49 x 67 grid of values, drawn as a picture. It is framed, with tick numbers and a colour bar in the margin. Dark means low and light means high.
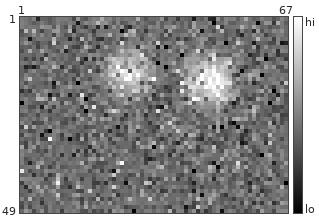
No single row or column stands out from its neighbours. There are two bumps. There is no overall slope. Neither half mirrors the other.
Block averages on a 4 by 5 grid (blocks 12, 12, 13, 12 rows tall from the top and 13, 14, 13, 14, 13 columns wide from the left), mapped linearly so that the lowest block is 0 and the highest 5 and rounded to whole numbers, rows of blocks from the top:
01110
02250
00000
00000
